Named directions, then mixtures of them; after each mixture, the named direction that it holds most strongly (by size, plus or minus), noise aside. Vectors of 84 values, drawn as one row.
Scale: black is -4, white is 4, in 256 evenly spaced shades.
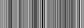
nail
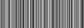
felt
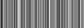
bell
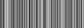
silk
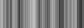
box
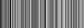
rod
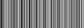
silk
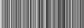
rod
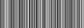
silk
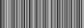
silk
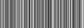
felt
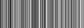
rod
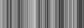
box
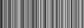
rod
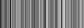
rod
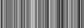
bell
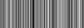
felt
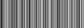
bell
